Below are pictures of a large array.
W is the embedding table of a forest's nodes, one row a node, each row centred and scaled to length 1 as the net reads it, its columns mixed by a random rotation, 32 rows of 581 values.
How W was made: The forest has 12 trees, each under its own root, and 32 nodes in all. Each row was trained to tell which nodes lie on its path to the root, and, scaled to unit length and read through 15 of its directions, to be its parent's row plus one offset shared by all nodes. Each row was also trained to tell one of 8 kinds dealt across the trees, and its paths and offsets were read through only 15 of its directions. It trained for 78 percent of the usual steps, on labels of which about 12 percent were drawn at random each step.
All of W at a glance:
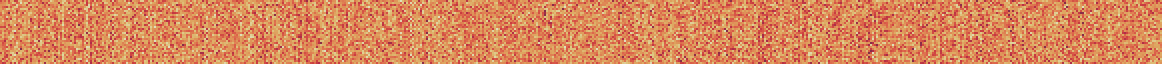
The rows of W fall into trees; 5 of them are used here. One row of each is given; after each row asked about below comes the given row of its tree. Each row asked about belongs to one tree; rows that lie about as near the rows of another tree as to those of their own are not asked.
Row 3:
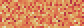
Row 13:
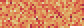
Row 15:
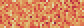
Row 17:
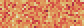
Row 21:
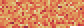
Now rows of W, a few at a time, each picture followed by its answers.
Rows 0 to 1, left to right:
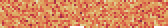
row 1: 15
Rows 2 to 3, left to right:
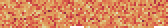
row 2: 21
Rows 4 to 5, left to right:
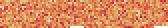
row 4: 17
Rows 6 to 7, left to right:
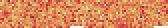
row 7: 13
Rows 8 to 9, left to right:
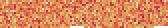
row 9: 15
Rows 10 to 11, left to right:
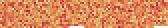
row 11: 17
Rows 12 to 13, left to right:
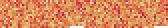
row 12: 15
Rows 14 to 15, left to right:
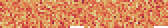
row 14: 3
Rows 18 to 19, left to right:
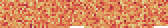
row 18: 17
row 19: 3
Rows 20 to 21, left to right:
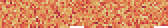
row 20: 13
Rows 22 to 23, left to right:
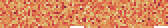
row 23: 3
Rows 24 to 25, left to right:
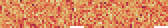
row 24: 13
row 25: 21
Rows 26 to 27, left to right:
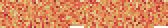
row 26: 15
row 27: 15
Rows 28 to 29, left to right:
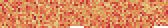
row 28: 3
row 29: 13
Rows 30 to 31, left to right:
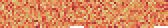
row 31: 21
